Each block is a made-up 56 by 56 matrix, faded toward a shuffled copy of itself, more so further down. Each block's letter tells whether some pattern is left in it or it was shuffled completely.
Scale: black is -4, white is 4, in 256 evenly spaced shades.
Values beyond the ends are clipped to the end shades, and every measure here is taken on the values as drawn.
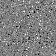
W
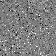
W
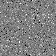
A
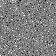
A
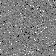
W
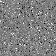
W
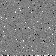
W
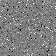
A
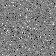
A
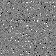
W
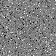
A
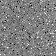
A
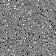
W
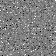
W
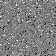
A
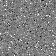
A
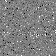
W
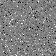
A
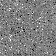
A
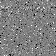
W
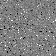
W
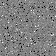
W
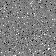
A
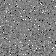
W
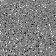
A
